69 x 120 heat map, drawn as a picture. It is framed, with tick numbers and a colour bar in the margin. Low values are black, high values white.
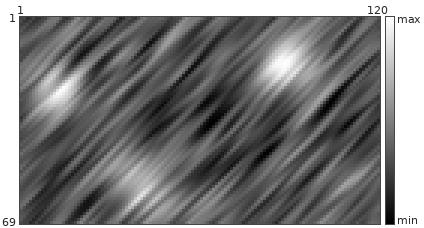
Mirror symmetry: none. Odd rows or columns: none. Bumps: three. Slope: none. Ninth with the highest average: top right. Ninth with the lowest average: centre.
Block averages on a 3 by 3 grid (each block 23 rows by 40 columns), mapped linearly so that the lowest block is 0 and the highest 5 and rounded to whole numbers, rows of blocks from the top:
3 1 5 / 3 0 1 / 2 3 2
